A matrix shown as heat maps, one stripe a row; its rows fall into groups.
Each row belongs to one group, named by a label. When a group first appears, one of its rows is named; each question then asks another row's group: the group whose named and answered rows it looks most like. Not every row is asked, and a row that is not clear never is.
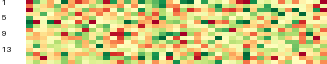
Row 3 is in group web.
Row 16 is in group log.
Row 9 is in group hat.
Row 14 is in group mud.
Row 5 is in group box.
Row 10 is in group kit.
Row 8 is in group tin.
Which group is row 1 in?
tin
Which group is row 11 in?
hat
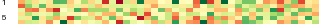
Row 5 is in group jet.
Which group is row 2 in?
web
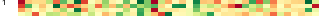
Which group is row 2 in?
tin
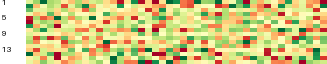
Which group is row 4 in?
mud
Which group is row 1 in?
log
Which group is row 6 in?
web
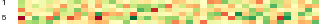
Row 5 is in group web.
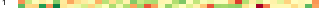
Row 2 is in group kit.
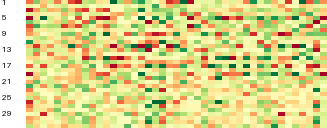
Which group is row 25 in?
box
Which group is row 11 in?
box
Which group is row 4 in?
hat
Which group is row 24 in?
tin
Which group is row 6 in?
box
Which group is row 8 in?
web
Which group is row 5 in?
web
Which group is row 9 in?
mud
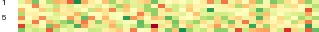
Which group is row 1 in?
jet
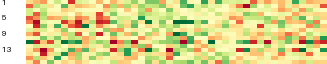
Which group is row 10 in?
hat
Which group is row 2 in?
tin
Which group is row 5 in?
web
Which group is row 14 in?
log
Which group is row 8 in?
mud
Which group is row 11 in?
hat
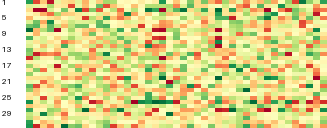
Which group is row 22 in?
hat
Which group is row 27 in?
kit
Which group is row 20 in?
kit
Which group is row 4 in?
kit
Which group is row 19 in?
box
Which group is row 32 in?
hat
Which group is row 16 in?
tin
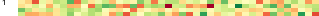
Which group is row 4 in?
hat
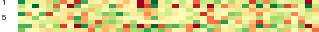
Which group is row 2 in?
jet
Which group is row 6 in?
tin
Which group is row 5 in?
jet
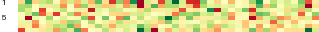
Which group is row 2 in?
box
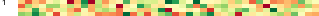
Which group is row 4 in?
log
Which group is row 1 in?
mud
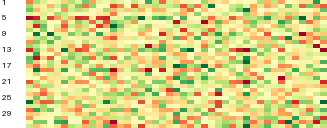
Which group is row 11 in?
web
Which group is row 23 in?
log
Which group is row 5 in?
web
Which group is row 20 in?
mud
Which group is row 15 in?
hat
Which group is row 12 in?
box
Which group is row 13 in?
tin
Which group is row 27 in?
jet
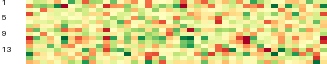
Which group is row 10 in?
tin
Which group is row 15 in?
box
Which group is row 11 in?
tin
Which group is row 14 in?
kit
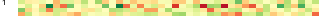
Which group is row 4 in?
tin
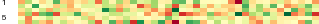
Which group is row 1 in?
tin
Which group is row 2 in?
jet
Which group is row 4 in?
web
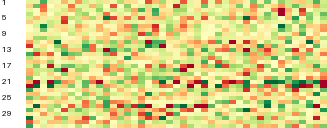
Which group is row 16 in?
mud
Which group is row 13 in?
tin
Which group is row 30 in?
box
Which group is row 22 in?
web
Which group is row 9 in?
log
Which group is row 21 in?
web
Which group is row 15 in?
kit
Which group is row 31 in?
web
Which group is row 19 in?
tin
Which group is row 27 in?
box
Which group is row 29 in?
log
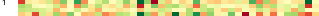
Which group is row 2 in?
box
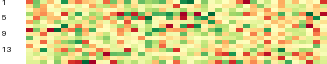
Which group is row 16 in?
jet
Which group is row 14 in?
tin
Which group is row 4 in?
hat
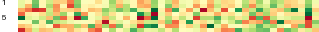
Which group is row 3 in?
web
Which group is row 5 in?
box
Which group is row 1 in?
jet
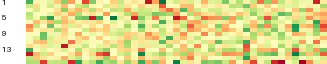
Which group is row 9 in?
jet
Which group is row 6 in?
web
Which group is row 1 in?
box
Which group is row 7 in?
web
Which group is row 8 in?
web
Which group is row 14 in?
web
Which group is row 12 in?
hat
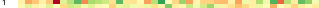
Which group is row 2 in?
log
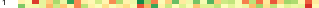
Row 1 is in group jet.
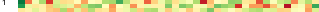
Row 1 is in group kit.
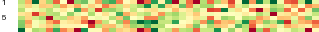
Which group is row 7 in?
mud
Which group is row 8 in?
box
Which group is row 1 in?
jet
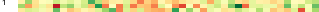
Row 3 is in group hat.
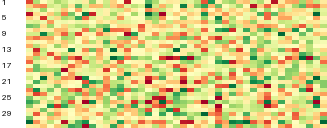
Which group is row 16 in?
tin
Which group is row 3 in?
jet
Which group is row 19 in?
kit
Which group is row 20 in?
jet
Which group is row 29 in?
mud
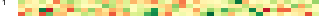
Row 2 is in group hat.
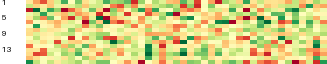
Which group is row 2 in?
hat
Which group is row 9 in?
mud
